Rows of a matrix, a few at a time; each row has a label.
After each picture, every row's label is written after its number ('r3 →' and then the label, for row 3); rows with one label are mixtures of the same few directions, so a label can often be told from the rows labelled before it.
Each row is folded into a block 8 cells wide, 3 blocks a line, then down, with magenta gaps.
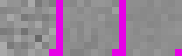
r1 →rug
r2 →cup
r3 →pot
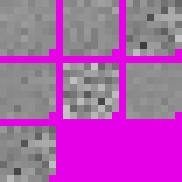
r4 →pot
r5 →cup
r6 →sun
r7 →sun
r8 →rug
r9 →rug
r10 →sun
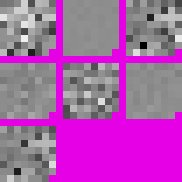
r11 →pot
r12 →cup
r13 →sun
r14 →pot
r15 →rug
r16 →cup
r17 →sun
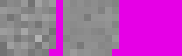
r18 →rug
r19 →sun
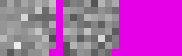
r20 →sun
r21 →rug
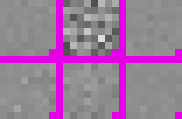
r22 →cup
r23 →rug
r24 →rug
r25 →sun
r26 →pot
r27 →sun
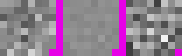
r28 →pot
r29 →rug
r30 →rug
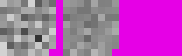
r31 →rug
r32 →pot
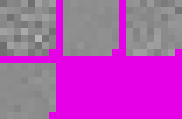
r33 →rug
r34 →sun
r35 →cup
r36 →sun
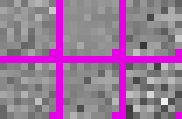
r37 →cup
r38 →sun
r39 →sun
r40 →rug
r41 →sun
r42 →rug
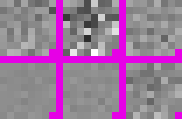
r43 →cup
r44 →pot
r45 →rug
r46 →pot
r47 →rug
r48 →pot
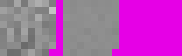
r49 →cup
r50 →pot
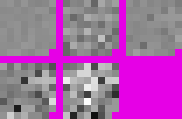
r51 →cup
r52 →rug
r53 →sun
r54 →sun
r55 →pot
